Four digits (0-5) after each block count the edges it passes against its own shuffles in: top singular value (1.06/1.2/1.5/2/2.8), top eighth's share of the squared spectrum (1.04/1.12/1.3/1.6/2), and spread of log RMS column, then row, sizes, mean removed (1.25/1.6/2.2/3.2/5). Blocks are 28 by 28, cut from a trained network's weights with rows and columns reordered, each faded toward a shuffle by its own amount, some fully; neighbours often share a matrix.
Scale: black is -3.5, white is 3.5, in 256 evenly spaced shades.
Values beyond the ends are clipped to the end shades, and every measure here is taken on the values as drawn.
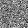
0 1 0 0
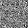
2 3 0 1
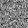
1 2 0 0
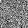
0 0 0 0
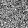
1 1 0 0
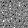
2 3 1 0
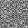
3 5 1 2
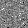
1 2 0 0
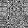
3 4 1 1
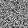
0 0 0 0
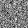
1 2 0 0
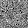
0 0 0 0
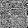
2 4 1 1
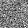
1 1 0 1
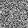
1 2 0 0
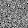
0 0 0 0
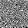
2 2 0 1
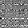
3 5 0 3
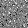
0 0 0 0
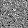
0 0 0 0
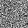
1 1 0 0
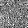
2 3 0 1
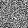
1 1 0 1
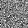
0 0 1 0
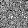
1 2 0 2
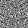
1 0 0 0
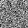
1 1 0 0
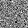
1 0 0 0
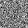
2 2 0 0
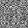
3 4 0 2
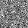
1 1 0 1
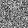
0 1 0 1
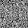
2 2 0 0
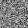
2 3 0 0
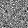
0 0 0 0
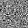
3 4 0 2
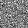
2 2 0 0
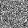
2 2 0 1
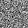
1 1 0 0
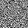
2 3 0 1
